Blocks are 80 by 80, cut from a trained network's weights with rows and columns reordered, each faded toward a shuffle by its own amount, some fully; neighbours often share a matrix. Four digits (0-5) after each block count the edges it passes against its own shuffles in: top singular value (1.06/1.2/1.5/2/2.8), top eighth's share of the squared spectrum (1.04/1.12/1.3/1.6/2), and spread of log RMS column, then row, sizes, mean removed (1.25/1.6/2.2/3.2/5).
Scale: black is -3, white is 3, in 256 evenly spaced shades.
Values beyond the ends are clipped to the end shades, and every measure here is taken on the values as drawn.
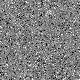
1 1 0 0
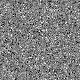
0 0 0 0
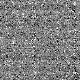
2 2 2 0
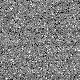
1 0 0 0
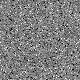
0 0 0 0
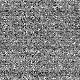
3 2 2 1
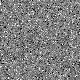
0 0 0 0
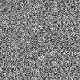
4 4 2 2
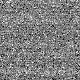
2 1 1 0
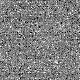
2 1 1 0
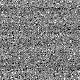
2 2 1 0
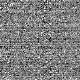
3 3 2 0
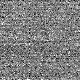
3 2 2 0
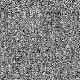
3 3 0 2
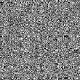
3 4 1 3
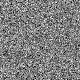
0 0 0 0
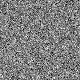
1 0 0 0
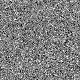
1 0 0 0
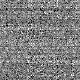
3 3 2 0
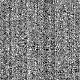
3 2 0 2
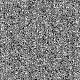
1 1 0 0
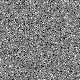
0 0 0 0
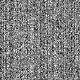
3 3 1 2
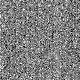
2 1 0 1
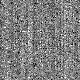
3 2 0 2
